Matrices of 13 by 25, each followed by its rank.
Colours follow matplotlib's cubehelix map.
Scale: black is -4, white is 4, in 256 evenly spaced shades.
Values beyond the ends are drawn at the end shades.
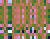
two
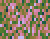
full rank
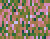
full rank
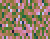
full rank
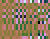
two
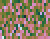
full rank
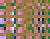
two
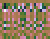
two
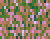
full rank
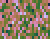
full rank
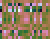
two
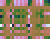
two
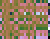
two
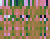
two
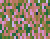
full rank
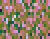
full rank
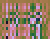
two
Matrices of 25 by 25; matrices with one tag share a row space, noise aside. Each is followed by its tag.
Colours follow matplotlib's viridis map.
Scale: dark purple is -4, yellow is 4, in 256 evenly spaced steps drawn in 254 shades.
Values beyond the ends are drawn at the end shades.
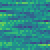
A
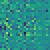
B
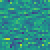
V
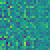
B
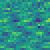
V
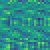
V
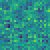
V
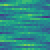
A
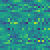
V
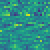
V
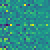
B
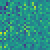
B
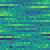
A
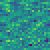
V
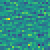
V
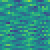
V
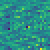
V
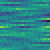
A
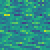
V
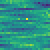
A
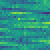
A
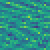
V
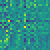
B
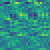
V
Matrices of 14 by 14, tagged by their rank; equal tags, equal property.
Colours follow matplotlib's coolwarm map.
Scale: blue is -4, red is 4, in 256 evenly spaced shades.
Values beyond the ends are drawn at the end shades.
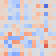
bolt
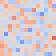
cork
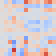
bolt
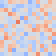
cork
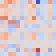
bolt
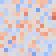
cork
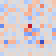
bolt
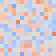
cork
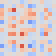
bolt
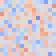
cork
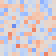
cork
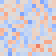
cork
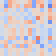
bolt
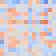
bolt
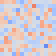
cork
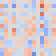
bolt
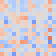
bolt
